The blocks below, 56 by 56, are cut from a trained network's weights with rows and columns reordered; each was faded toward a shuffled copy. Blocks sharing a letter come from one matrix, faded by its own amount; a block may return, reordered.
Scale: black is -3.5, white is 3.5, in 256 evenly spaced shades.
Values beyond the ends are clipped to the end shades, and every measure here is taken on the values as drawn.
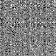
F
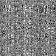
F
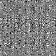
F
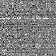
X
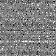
X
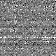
X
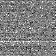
X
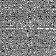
X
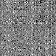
F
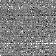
X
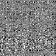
F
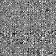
F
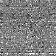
X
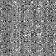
F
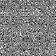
X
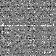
X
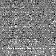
X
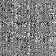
F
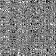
F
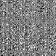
F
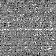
X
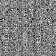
F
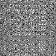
F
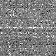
X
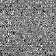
X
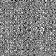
F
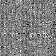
F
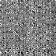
F
